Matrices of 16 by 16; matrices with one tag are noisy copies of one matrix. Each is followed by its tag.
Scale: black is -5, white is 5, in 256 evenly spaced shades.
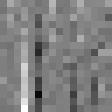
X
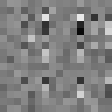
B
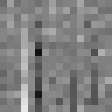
X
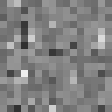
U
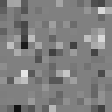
U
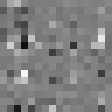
U
